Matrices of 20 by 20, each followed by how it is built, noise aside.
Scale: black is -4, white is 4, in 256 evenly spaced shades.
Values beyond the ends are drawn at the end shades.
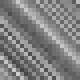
Toeplitz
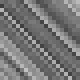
Toeplitz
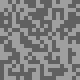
noise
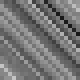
Toeplitz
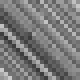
Toeplitz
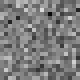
noise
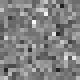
noise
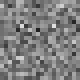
noise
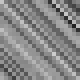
Toeplitz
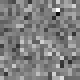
noise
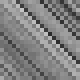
Toeplitz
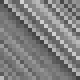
Toeplitz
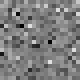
noise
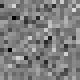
noise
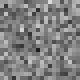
noise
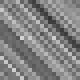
Toeplitz
